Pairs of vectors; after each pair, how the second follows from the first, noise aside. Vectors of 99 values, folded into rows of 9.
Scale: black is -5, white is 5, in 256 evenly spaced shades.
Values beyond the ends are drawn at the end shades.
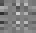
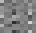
wrapped around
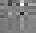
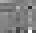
wrapped around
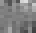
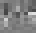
wrapped around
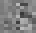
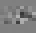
partly zeroed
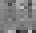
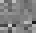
wrapped around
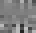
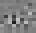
wrapped around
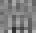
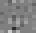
partly zeroed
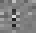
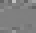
partly zeroed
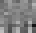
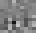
wrapped around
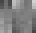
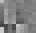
wrapped around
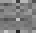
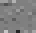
partly zeroed
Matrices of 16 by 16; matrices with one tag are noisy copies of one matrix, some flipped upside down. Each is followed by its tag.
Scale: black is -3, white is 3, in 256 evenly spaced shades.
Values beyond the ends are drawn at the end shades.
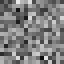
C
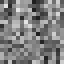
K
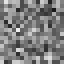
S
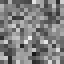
K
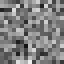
C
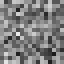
S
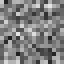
S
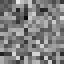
C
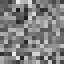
C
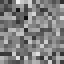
C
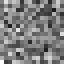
S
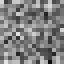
S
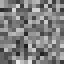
C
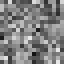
K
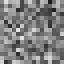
S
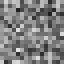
S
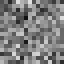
C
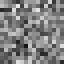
C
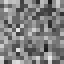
S
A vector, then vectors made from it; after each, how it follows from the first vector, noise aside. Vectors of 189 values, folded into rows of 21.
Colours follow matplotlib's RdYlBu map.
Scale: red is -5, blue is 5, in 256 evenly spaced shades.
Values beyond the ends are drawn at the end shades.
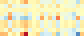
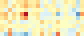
wrapped around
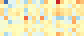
reversed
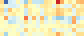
reversed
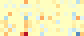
partly zeroed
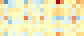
reversed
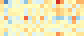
reversed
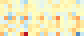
sign-scrambled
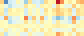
reversed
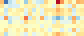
reversed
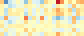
reversed
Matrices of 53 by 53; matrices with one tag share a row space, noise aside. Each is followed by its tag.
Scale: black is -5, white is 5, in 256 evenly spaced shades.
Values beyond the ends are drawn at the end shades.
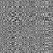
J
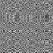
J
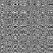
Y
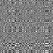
J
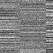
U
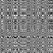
Y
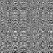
Y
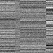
U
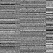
U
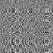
J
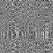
J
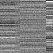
U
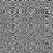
J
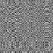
J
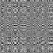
Y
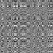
Y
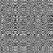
Y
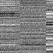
U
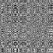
Y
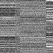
U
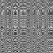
Y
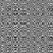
Y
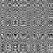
Y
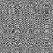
J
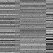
U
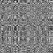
Y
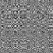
Y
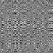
Y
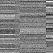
U
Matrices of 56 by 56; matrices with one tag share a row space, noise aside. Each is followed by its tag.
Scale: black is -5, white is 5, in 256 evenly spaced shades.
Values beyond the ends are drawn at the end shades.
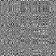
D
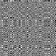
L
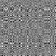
L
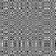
L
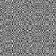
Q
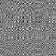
Q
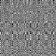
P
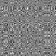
L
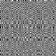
P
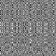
P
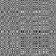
D
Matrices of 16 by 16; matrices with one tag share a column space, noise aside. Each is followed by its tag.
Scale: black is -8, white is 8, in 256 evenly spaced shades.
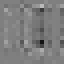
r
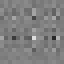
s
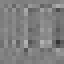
r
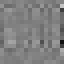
r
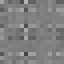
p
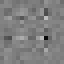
s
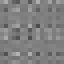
p
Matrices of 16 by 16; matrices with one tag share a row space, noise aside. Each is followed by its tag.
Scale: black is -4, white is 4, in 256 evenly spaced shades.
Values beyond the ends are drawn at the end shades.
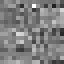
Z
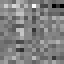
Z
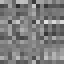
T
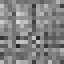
T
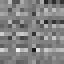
T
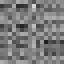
T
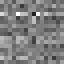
T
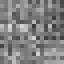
T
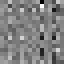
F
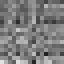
T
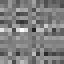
T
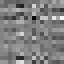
Z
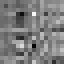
Z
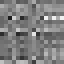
T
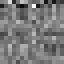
T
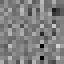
F
